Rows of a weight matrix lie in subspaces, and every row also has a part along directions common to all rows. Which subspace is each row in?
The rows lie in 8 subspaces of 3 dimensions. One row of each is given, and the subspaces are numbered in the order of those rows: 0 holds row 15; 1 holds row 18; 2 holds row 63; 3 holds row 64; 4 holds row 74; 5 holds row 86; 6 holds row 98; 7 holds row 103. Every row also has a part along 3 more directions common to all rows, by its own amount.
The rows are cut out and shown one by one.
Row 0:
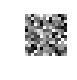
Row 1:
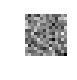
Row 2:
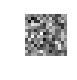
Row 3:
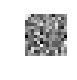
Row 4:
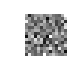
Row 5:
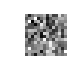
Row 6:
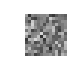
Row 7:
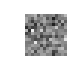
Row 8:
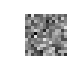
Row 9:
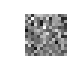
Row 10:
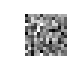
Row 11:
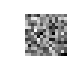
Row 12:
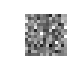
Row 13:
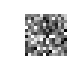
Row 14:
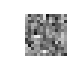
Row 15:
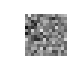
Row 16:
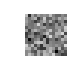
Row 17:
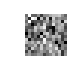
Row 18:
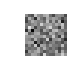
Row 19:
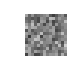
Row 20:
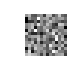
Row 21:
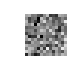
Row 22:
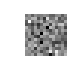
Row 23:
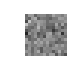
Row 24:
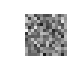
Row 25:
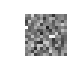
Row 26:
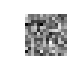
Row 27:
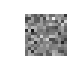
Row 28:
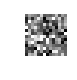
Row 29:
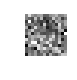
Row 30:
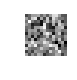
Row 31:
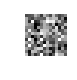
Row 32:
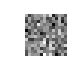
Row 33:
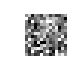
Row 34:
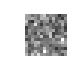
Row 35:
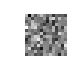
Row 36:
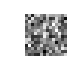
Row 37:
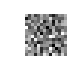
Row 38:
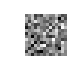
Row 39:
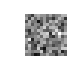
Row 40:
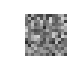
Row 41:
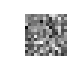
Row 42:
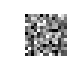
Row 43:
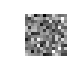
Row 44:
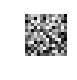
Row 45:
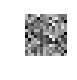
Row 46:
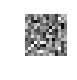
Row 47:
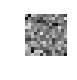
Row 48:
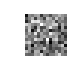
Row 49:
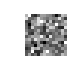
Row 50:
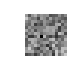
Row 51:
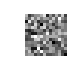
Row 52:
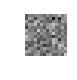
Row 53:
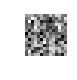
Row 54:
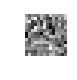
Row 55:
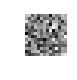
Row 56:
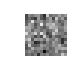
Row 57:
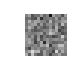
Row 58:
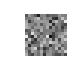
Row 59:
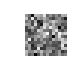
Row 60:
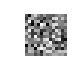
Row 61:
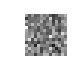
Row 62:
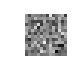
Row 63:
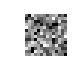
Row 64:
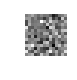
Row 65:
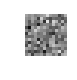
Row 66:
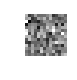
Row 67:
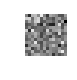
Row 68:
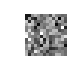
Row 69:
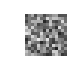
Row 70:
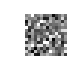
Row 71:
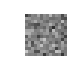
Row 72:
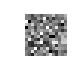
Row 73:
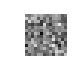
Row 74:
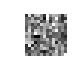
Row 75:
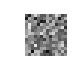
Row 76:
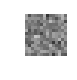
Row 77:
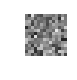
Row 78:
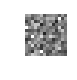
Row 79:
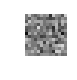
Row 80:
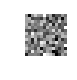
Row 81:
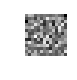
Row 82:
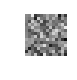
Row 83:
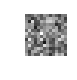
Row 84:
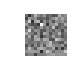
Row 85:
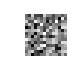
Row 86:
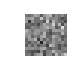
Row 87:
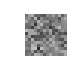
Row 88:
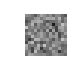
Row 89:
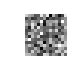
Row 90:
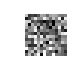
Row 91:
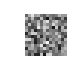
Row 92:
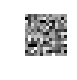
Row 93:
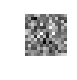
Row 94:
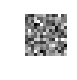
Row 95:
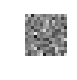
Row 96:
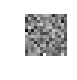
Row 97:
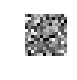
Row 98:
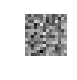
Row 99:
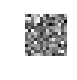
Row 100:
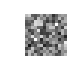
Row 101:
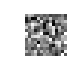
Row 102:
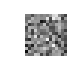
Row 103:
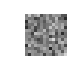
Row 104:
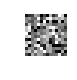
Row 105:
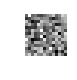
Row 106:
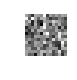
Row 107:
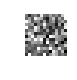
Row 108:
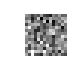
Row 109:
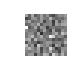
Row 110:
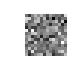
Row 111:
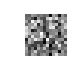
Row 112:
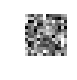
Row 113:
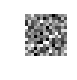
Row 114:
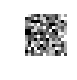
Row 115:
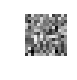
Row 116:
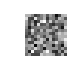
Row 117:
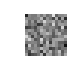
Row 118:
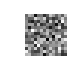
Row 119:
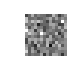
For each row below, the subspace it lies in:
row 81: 7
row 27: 0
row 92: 3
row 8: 6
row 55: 1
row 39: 4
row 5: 6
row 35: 0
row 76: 4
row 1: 7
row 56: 4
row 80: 1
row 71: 1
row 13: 7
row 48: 5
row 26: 5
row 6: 0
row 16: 7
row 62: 5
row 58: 7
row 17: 0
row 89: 5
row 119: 1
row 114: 1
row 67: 0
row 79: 5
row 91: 3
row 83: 2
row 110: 0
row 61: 3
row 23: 5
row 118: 1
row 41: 3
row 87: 4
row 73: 0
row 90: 3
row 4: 7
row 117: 2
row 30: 2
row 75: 2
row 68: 2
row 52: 2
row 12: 1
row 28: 7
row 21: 0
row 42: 5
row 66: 5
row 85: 6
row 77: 6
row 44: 3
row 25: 3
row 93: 7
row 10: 5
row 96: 1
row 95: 6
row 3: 2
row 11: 7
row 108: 5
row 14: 4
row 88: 6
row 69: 1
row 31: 2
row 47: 2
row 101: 7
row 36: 4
